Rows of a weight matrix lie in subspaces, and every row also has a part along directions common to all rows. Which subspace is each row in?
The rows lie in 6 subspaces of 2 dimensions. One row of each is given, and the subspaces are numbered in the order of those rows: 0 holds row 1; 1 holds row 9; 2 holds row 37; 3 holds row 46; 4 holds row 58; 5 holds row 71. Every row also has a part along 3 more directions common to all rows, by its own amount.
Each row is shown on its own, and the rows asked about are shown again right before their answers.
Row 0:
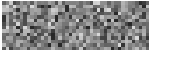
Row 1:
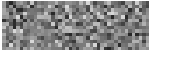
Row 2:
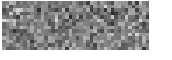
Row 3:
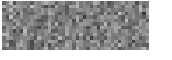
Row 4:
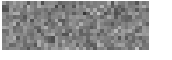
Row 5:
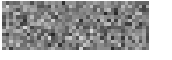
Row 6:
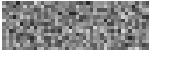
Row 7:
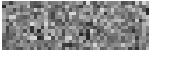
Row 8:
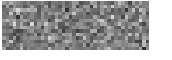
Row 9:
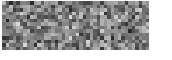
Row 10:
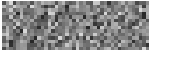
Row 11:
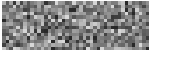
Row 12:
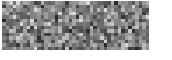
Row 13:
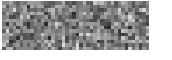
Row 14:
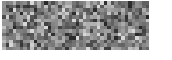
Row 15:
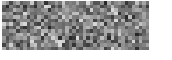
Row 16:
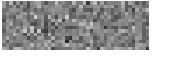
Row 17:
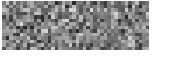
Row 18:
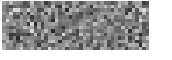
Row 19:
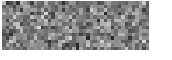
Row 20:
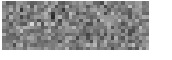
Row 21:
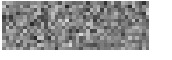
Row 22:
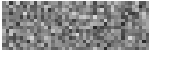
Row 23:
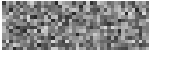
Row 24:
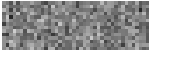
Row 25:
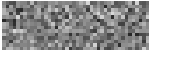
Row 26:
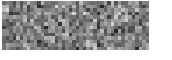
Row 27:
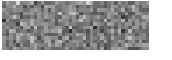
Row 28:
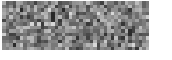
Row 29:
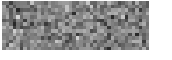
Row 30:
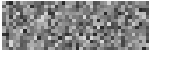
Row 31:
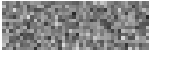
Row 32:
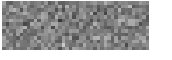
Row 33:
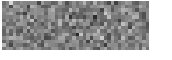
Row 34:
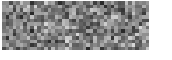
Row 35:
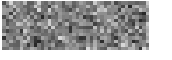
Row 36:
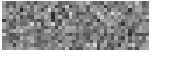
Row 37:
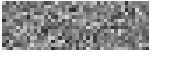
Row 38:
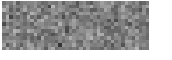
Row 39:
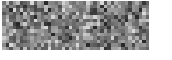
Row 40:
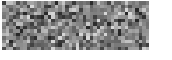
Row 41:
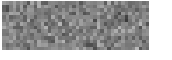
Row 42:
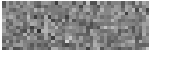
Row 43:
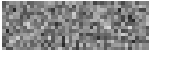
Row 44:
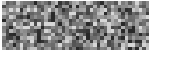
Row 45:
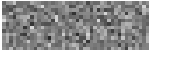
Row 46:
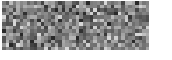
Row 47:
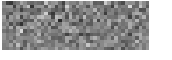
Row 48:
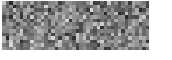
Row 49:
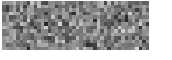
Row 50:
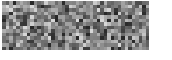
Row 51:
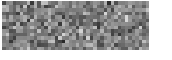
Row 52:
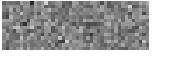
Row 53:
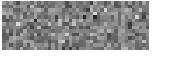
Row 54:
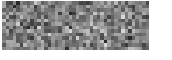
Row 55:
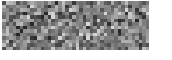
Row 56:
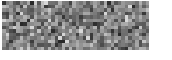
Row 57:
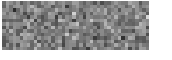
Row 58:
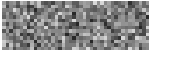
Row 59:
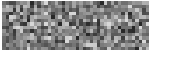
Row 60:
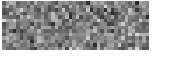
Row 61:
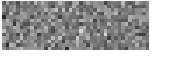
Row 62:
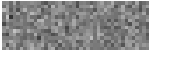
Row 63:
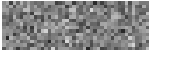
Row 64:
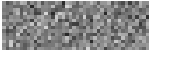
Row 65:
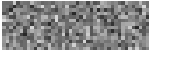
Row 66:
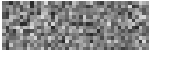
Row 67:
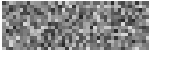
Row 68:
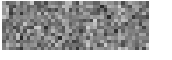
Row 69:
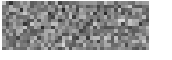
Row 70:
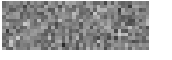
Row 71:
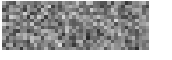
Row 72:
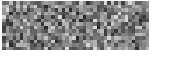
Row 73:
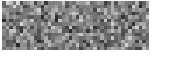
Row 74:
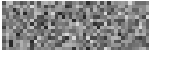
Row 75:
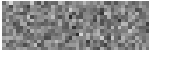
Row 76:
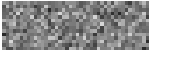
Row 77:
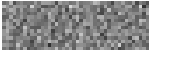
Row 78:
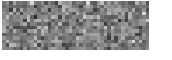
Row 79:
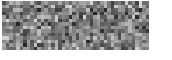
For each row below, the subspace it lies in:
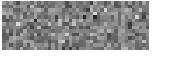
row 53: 1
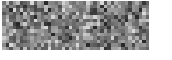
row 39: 1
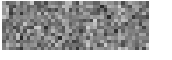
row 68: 3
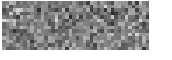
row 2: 0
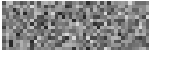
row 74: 4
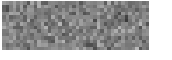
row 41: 3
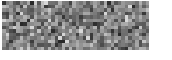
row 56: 3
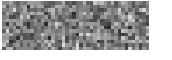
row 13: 4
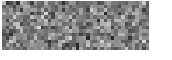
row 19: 1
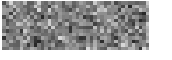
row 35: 4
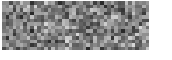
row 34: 2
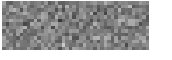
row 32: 4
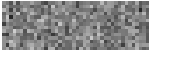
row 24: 5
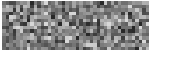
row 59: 3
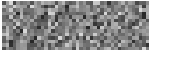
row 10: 5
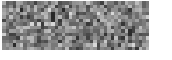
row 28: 0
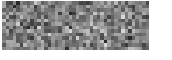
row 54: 1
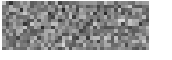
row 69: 4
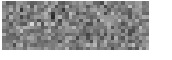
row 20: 0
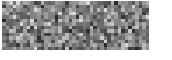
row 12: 1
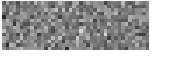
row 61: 3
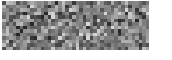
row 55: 2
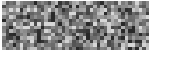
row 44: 0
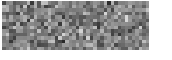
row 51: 3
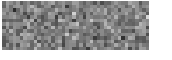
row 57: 4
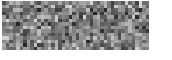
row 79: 1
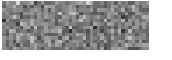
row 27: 1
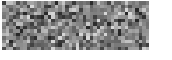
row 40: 2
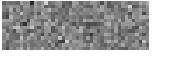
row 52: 3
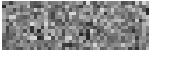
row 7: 2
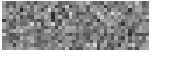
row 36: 0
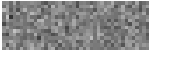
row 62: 5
